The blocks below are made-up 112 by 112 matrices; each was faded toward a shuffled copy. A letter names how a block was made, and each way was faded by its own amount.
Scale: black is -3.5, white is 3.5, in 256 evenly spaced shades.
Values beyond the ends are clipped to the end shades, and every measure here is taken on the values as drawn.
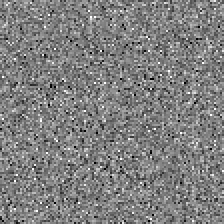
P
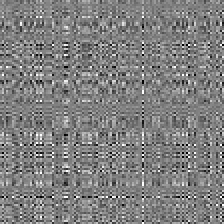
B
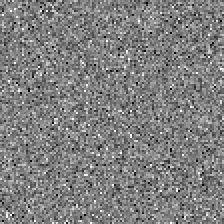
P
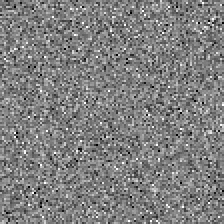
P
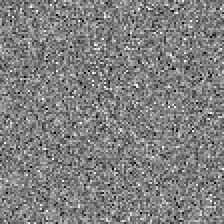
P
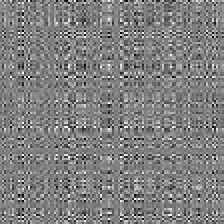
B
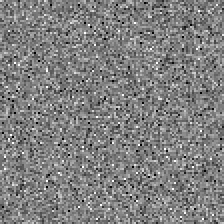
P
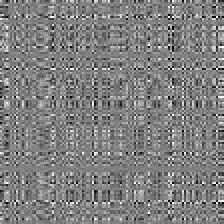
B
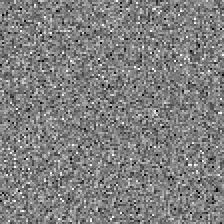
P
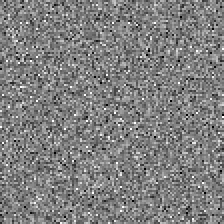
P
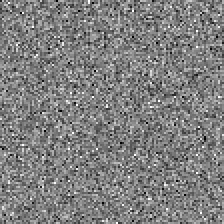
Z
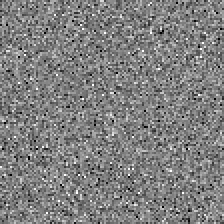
P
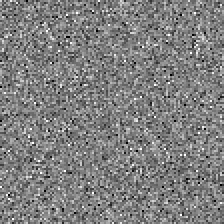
P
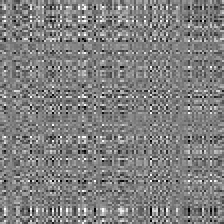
B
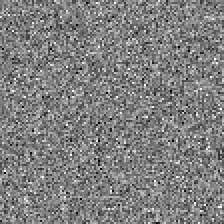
Z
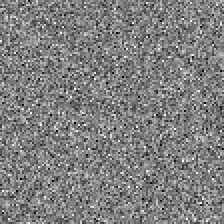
Z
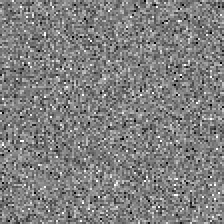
P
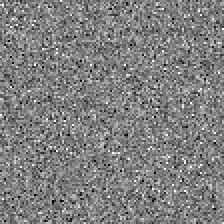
P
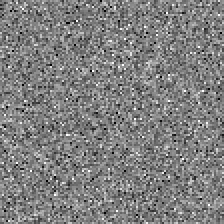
P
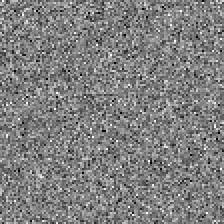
Z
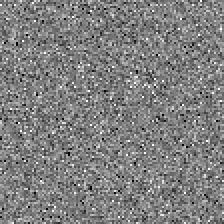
P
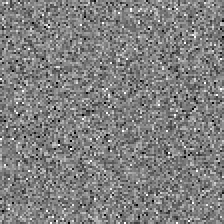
P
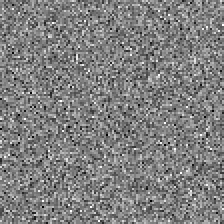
Z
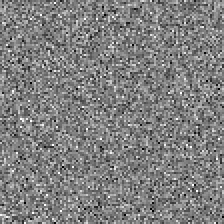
Z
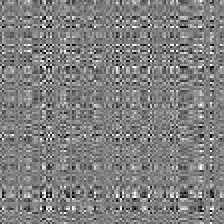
B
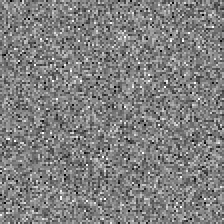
Z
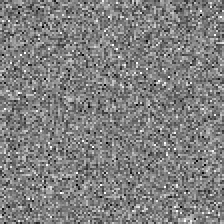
Z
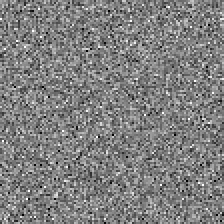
Z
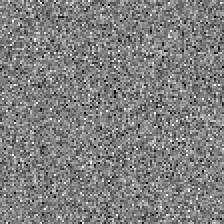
P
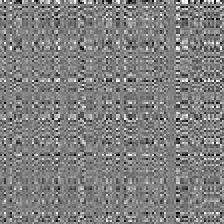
B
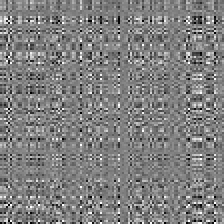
B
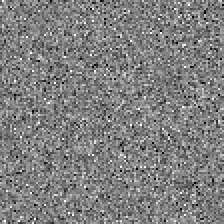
P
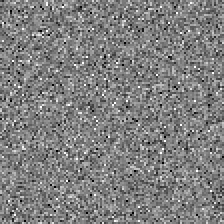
P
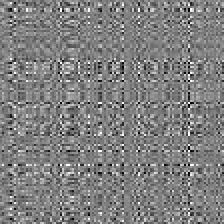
B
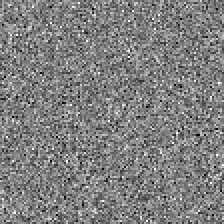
Z
